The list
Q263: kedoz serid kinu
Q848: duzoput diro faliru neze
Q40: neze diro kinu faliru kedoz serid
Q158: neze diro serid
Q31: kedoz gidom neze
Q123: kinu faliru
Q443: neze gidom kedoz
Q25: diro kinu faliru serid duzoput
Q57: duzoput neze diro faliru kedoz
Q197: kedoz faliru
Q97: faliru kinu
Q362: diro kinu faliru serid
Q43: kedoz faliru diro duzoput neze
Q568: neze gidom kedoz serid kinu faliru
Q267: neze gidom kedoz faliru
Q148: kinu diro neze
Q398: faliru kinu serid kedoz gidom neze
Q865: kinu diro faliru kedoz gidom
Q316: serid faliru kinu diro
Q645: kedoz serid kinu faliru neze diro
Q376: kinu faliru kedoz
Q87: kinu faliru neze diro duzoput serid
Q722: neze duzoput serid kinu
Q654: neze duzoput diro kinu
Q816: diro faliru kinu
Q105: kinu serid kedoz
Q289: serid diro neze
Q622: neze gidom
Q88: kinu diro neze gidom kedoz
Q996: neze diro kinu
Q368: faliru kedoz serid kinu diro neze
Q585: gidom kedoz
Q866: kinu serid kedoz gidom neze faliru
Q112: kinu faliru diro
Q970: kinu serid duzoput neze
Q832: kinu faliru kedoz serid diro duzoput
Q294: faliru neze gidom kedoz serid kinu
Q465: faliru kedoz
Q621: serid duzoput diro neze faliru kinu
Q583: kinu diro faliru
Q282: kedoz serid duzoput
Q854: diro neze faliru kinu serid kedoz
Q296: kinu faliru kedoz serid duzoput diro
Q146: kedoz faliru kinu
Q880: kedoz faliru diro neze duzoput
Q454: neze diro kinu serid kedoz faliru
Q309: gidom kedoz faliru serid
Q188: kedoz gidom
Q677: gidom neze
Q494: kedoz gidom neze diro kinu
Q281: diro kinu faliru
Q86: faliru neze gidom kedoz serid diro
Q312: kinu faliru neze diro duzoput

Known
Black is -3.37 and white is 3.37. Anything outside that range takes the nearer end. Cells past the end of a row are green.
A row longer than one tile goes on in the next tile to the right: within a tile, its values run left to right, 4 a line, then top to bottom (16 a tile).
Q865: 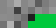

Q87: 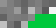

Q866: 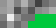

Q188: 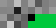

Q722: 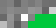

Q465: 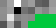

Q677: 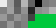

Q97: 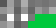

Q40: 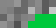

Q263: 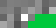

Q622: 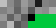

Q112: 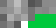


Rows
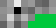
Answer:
Q376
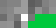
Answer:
Q996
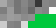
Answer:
Q880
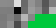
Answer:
Q105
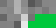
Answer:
Q316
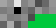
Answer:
Q443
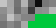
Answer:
Q848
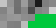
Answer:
Q43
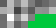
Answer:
Q123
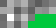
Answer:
Q281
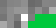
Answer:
Q654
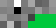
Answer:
Q585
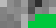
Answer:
Q368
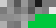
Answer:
Q970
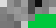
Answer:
Q289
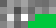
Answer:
Q146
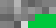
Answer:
Q86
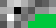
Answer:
Q197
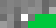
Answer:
Q294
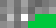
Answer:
Q621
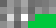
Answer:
Q816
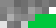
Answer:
Q25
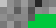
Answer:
Q398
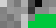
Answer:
Q148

